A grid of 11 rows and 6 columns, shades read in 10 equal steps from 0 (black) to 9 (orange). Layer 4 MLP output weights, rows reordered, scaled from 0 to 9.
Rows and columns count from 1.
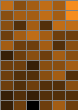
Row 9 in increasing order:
3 3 3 4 4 5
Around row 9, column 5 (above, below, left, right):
6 3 3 5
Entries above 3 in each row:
6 6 4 6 5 5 5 3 3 0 4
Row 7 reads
4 4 2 5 5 6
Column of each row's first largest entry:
6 6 5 3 1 5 6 5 6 2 5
